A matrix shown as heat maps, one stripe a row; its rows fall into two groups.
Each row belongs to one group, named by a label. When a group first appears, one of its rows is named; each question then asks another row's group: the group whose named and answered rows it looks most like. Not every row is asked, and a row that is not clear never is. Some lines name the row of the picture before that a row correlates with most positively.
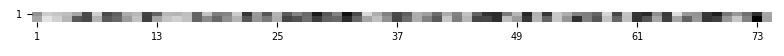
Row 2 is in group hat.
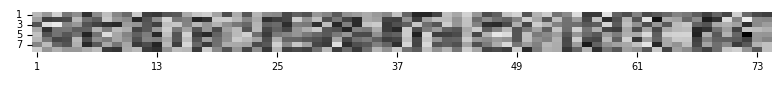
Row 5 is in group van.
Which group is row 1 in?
hat
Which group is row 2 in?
van
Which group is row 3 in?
hat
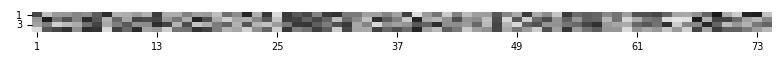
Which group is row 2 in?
van
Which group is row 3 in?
hat
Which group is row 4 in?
van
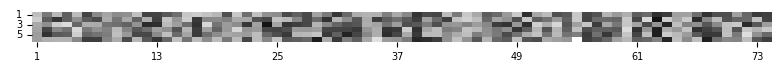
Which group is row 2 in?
van
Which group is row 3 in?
hat
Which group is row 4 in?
van
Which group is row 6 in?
hat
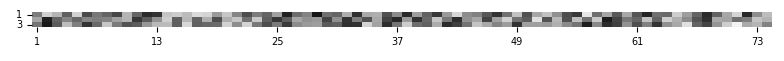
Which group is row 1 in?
hat
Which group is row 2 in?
van
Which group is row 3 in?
van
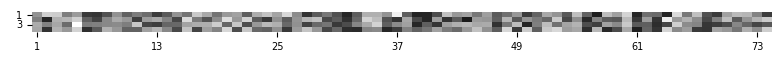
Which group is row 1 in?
hat
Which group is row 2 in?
van
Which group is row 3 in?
hat
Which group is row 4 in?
van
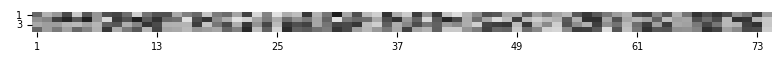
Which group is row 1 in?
hat
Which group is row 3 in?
hat
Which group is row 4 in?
hat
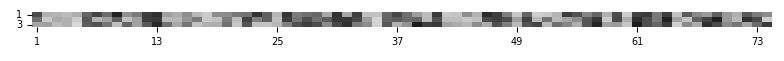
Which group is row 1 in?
hat
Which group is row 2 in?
hat
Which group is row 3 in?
hat
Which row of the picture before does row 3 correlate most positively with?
1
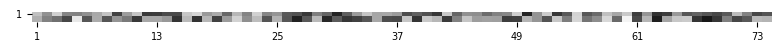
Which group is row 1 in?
hat
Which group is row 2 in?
van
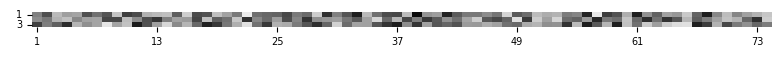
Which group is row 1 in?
van
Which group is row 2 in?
hat
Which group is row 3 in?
van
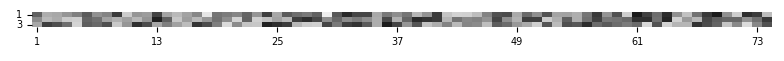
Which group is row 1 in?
hat
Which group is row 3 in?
van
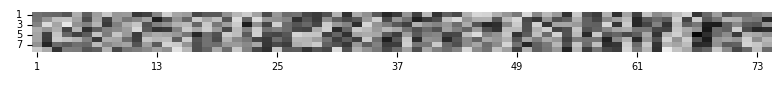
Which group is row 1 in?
van
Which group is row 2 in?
hat
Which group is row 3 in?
hat
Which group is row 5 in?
van
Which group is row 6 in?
van
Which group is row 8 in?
van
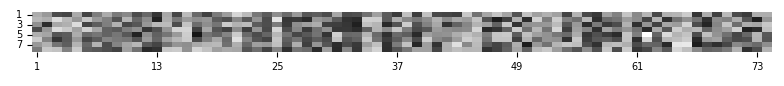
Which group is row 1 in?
van
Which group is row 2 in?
hat
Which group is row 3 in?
van
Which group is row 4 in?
hat
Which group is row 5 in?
van
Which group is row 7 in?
hat
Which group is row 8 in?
hat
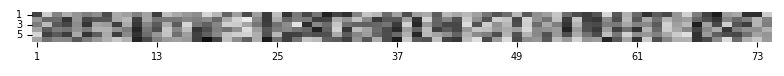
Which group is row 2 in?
van
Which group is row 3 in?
van
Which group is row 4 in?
van
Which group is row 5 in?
van
